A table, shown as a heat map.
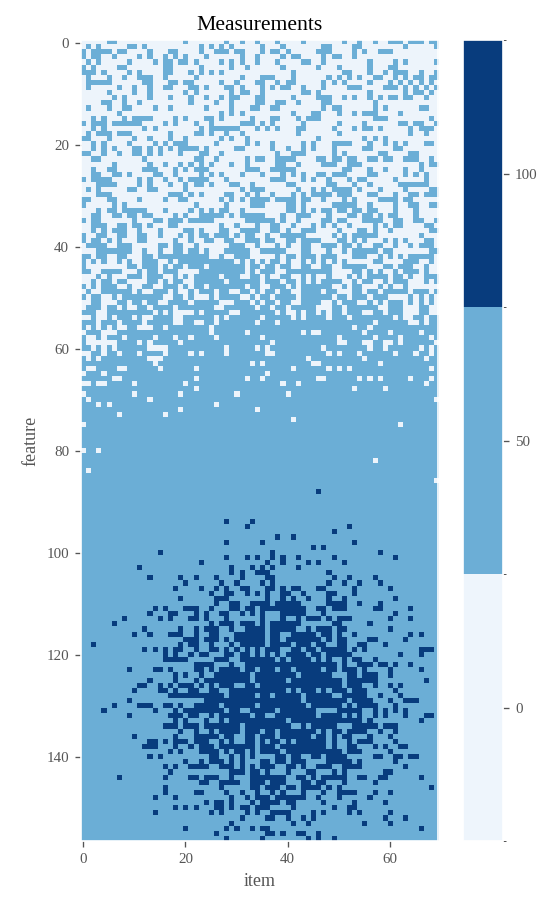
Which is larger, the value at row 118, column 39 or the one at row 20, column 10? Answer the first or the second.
the first
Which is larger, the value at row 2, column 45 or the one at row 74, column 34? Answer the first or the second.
the second
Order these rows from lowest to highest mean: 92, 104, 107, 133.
92, 104, 107, 133
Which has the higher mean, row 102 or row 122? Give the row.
122
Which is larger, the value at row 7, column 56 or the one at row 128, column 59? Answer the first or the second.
the second
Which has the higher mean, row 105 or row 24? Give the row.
105
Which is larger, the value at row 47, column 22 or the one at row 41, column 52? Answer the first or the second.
the first
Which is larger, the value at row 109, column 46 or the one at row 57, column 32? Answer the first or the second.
the first
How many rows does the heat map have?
157
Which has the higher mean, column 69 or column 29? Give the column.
29
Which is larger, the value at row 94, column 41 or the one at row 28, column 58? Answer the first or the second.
the first
